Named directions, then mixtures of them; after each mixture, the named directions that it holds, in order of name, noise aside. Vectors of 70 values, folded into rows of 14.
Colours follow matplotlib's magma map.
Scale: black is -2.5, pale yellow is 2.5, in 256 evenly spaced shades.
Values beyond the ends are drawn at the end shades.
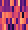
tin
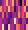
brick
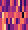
tin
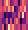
brick, tin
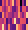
brick, tin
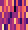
brick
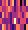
brick, tin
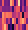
tin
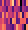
brick, tin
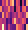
brick, tin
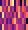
brick, tin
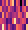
brick, tin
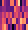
tin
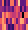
tin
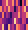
brick
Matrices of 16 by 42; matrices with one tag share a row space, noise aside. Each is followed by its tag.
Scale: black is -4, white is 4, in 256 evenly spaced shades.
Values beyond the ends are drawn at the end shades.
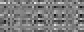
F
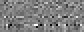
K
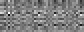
F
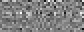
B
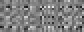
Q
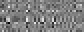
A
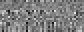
A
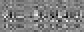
K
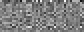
B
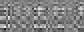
F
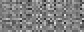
B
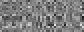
B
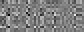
A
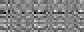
F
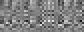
Q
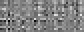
F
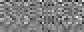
Q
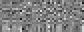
B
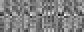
Q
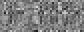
K
